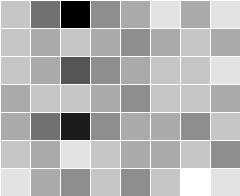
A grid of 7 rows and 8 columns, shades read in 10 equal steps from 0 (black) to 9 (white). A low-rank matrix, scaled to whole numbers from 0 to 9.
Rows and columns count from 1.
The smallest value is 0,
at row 1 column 3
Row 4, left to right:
6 7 7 6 5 7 7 6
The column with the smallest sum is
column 3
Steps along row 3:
down down up up up same up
